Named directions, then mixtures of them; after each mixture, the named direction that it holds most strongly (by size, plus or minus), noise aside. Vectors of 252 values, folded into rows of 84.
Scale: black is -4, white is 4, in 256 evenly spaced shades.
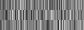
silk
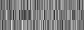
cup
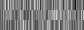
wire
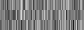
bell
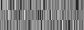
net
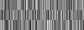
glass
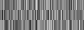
glass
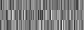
net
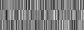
cup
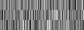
wire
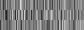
silk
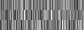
bell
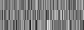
glass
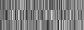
silk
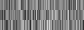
glass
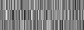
wire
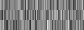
glass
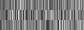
silk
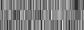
net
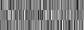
net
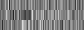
cup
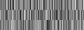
wire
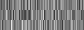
cup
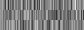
wire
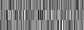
net
